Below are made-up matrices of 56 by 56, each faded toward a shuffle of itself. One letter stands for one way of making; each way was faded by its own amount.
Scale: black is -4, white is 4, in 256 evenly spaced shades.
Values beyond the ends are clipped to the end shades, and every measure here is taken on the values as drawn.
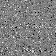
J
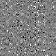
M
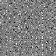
M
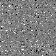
J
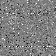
J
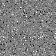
J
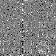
M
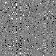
M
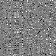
M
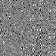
M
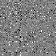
M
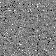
J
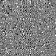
M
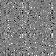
M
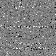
J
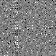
M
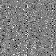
M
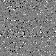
J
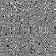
M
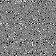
J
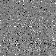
J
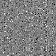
M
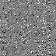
M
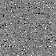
J
